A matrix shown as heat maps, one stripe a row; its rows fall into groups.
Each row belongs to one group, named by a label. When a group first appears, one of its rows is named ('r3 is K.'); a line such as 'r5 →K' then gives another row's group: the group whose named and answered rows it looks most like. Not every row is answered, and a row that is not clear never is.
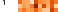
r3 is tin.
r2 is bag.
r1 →tin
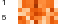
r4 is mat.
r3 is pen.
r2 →bag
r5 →pen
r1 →bag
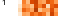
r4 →mat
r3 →bag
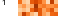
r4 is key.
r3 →mat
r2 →mat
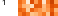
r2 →tin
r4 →key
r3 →pen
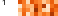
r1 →pen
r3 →tin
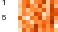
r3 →mat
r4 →tin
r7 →bag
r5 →pen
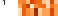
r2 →key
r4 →bag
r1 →pen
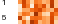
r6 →bag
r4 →tin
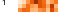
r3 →key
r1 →mat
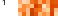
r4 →bag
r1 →mat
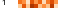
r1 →pen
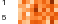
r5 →mat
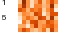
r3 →pen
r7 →mat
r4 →tin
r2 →key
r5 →key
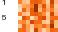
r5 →key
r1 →pen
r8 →tin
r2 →bag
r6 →pen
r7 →key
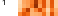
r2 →bag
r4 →key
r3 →key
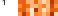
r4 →key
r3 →tin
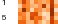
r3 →key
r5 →pen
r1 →key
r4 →pen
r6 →tin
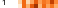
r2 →bag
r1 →mat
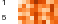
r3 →pen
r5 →tin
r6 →mat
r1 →mat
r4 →mat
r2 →mat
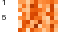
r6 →key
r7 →bag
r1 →mat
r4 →bag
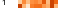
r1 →mat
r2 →pen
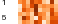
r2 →bag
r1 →pen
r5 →key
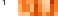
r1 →tin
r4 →mat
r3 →tin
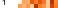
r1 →mat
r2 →tin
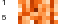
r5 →pen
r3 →bag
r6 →tin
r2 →bag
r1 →pen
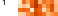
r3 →tin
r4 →mat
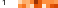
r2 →tin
